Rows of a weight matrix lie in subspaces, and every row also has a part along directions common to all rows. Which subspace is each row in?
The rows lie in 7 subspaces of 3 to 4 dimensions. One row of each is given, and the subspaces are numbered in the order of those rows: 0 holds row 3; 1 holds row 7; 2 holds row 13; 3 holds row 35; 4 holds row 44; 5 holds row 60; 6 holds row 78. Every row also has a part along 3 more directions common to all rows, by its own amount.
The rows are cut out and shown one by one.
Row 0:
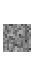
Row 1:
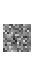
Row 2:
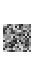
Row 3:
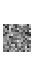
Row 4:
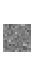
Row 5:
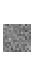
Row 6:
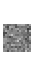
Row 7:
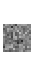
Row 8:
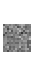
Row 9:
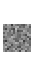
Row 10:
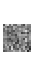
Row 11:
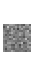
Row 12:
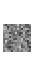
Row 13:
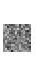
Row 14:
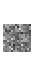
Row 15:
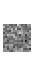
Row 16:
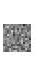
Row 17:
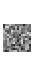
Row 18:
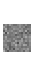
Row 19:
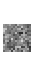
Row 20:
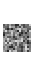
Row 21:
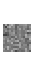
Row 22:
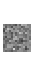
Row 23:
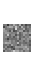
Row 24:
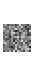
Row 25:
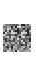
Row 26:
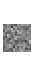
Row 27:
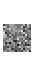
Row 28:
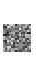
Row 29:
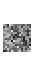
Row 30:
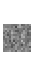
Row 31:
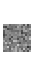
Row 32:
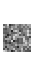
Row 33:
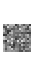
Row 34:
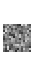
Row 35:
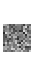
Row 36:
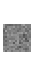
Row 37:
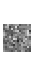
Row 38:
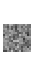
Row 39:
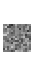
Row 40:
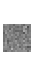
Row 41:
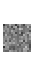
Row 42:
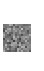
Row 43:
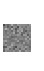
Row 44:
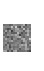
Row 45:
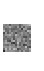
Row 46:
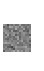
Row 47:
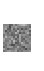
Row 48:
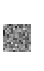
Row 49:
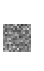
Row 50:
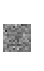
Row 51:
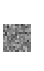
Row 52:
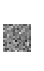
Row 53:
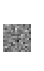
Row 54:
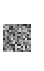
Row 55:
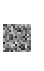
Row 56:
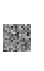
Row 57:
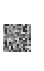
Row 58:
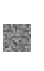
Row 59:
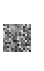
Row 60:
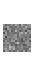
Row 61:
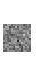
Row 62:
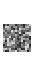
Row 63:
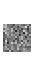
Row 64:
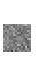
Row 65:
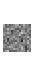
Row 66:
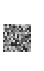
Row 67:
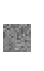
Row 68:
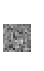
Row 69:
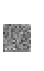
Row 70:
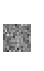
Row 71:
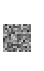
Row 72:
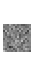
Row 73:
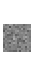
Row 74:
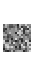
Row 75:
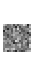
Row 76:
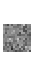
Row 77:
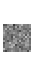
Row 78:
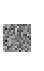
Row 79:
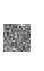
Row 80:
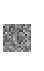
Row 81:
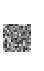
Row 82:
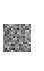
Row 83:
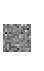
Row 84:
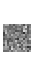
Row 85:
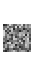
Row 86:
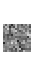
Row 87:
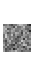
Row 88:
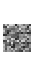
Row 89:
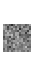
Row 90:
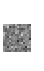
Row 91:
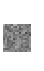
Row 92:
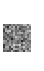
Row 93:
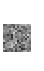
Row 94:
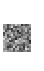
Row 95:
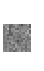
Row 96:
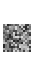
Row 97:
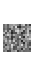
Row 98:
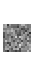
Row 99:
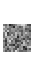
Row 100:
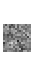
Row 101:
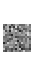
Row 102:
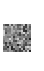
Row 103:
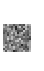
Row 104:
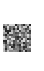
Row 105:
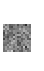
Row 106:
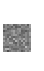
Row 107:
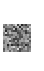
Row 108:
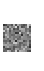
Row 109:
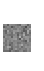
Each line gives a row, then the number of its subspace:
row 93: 0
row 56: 4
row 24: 4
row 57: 3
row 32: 4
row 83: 1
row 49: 1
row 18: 5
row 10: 3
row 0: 1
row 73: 5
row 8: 4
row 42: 5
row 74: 2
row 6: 1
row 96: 4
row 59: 3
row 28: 2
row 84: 3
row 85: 0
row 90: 6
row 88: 2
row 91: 6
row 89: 2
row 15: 1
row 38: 4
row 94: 1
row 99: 5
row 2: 0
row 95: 0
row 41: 6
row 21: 2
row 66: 5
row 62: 6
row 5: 3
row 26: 1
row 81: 5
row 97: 4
